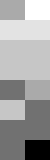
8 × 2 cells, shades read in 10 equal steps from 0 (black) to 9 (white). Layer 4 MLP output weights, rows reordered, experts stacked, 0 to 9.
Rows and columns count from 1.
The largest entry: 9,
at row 1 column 2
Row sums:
15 16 14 14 10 11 8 4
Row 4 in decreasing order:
7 7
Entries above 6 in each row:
1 2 2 2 0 1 0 0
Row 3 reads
7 7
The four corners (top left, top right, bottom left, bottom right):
6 9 4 0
